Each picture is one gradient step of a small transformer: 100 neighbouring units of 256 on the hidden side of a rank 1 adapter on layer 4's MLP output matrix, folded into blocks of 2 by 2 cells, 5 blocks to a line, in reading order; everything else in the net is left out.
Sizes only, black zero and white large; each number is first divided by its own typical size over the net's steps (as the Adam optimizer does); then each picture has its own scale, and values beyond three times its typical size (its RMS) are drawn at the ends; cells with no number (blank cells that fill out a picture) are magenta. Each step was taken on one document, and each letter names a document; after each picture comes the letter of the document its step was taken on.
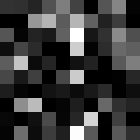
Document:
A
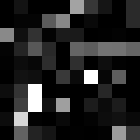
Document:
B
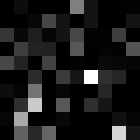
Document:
B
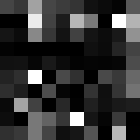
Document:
A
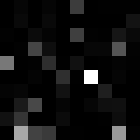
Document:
B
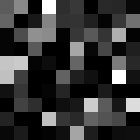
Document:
A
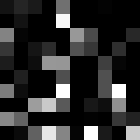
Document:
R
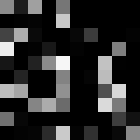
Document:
R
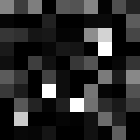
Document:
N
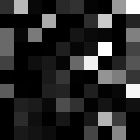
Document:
N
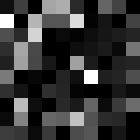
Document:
A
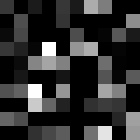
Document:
R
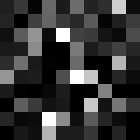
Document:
A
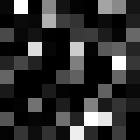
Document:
A
